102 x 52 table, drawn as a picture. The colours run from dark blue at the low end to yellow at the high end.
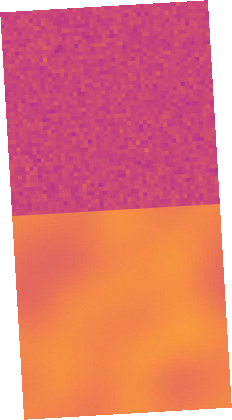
The table splits into 2 rows of 1 panel. Panel 1,1: middling, fine-grained, faint in contrast. Panel 2,1: high, smooth, faint in contrast.
